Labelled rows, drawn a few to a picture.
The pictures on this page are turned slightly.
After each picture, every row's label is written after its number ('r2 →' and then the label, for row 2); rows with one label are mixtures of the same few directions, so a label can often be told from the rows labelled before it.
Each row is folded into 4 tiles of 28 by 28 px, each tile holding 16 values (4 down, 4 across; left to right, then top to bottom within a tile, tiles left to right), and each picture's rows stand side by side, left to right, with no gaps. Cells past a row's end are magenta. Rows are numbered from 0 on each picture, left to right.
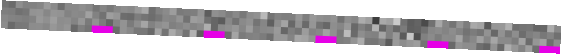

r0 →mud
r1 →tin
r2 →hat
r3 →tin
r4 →tin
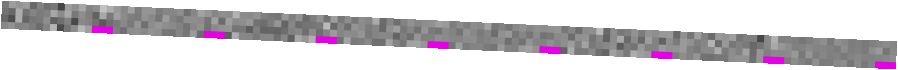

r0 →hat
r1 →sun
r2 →mud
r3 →hat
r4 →hat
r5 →hat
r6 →tin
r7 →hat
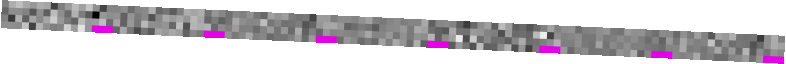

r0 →hat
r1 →tin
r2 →tin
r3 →tin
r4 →hat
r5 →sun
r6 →tin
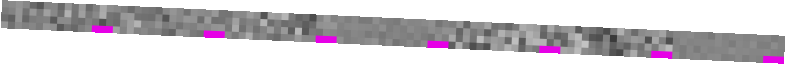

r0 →hat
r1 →mud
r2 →tin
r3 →tin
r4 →tin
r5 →mud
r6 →hat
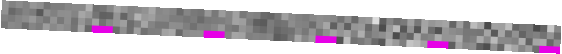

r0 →tin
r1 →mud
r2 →mud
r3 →hat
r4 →tin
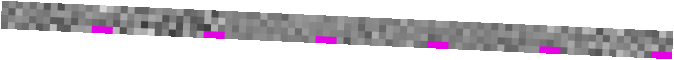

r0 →hat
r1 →tin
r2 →tin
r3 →sun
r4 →hat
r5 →tin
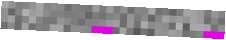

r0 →mud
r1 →tin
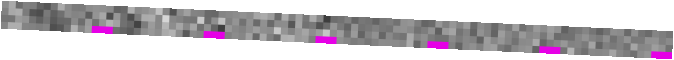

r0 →mud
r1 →mud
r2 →hat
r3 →sun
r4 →sun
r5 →sun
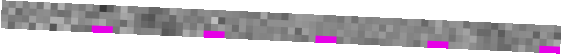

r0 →hat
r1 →mud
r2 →tin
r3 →tin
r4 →mud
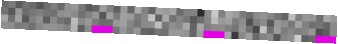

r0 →sun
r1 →tin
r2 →sun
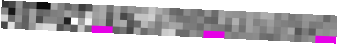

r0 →sun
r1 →mud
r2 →sun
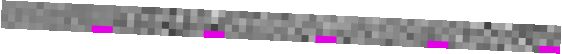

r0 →tin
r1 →hat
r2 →tin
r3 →sun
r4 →tin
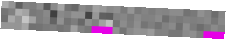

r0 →mud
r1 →tin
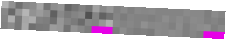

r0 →mud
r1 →tin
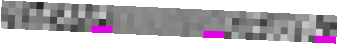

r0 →hat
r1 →sun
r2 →tin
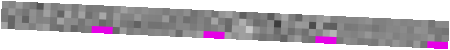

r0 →hat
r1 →mud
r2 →mud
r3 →tin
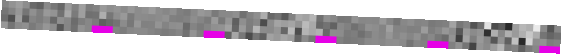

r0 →hat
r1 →sun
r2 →tin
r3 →mud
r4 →tin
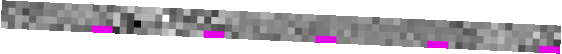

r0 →mud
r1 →mud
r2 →sun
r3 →tin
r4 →mud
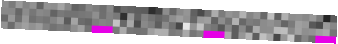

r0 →tin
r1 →sun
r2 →hat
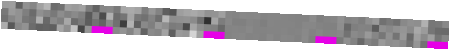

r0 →sun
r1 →hat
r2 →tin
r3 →tin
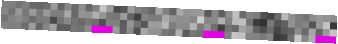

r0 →hat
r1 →mud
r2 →mud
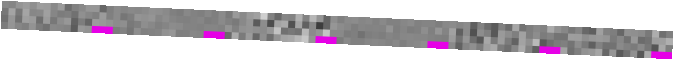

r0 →sun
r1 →mud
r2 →hat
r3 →mud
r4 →sun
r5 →tin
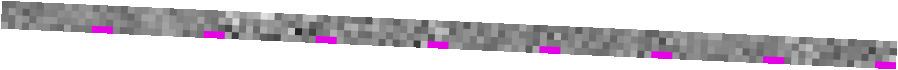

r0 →mud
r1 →mud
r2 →sun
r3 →tin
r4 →sun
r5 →sun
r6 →sun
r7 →mud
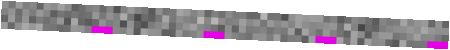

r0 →tin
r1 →mud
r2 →tin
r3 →mud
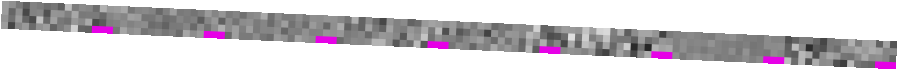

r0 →sun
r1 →mud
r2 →hat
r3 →sun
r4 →tin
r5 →sun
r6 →tin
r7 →mud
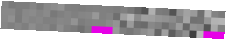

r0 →hat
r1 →tin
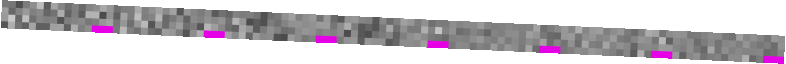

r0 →hat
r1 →sun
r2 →mud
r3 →mud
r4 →tin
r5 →sun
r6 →sun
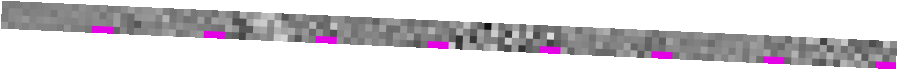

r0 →mud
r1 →mud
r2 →mud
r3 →hat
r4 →hat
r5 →sun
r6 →tin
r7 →tin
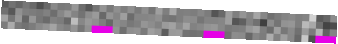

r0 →sun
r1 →hat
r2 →tin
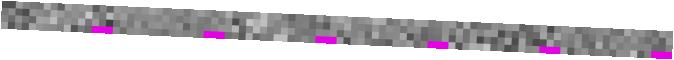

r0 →mud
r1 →sun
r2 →mud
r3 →sun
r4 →tin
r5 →sun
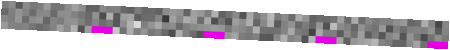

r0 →sun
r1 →mud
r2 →sun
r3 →tin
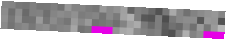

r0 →sun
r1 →mud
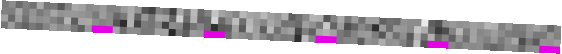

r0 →tin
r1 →hat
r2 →sun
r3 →tin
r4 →sun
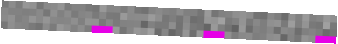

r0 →tin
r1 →tin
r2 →hat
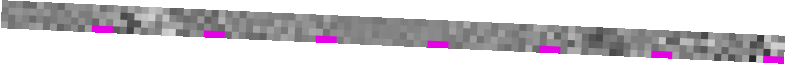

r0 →tin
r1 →mud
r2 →tin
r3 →sun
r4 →sun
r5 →mud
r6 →tin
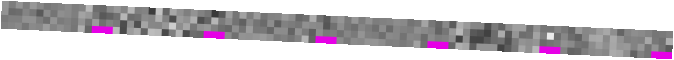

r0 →tin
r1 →hat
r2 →tin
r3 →tin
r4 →mud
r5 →mud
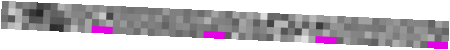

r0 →mud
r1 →hat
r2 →hat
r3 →tin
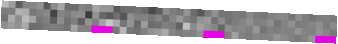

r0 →mud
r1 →sun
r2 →sun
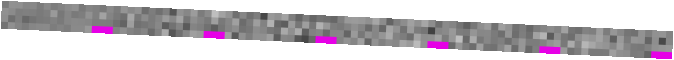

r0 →mud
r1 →hat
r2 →hat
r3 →hat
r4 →hat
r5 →mud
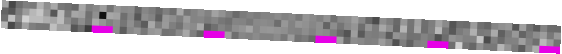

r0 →mud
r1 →sun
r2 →mud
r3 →hat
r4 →sun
